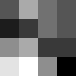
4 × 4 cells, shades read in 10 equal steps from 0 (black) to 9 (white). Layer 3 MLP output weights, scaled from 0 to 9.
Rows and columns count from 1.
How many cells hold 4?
2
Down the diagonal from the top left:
3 2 2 0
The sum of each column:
17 23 15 8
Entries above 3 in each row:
2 1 2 3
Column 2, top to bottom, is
6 2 6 9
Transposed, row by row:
3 1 5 8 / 6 2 6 9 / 4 4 2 5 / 3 3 2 0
